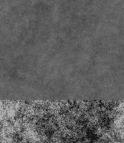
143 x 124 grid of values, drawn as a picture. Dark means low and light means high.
Seam: horizontal, 70% of the way down, the top part calmer. Stripes: none. Mirror symmetry: none. Average level on the scale: 40%.
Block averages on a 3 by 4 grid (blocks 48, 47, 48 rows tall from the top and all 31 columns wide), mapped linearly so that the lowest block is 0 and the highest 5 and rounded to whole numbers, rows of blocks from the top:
2 1 1 2 / 1 2 2 2 / 5 2 0 2
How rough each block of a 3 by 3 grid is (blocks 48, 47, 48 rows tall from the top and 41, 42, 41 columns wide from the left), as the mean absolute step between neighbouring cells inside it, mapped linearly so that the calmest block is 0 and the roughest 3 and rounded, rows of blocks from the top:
0 0 0 / 0 0 0 / 3 3 3
